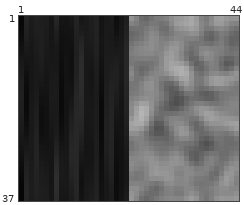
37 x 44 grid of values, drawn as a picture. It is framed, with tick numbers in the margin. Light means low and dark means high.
The table splits into one row of 2 panels. Panel 1,1: very high, streaked downward, faint in contrast. Panel 1,2: middling, blotchy.
